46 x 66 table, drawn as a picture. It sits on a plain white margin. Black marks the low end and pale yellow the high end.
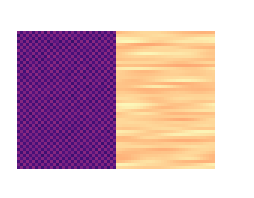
The table splits into one row of 2 panels. Panel 1,1: low, checkered. Panel 1,2: very high, streaked across, faint in contrast.
